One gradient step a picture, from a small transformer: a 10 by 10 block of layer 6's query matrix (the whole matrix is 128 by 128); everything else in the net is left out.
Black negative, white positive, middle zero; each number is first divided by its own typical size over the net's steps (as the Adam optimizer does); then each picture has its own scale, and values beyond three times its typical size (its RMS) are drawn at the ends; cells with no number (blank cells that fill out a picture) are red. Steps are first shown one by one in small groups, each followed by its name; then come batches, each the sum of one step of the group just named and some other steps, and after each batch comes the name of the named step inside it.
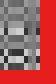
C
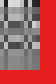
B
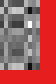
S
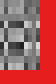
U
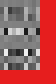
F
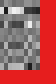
S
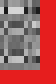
B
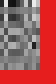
U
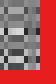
C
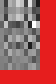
B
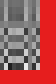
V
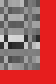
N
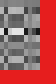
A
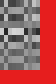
A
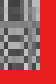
V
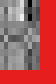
A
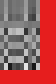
V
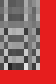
V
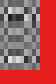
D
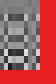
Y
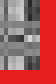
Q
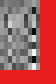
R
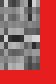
Q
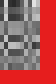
Y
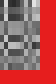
Y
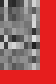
R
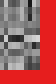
Q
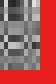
Y
